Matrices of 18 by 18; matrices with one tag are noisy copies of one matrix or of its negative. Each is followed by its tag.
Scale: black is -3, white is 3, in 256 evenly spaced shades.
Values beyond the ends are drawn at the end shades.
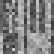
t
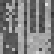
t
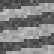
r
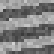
r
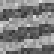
r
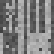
t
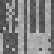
t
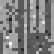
t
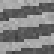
r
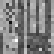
t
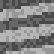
r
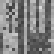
t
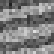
r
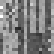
t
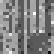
t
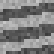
r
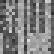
t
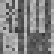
t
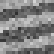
r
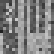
t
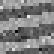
r
